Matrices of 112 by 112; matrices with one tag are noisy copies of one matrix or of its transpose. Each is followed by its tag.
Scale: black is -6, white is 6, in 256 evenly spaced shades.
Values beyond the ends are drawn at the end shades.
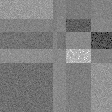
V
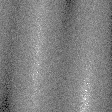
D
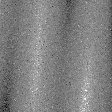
D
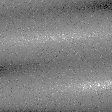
D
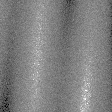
D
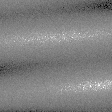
D
